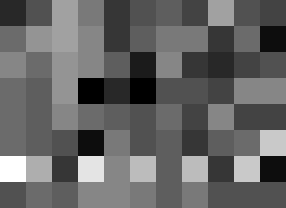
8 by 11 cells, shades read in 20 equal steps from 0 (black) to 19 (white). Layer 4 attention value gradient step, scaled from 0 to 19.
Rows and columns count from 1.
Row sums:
75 83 76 66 79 78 118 84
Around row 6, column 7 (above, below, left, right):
8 7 6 4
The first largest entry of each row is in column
3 3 3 3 3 11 1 4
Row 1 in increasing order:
3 4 5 5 6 6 6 7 9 12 12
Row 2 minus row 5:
0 4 2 2 -3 1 1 4 -6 3 -4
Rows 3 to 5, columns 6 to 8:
2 10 4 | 0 6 6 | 6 8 5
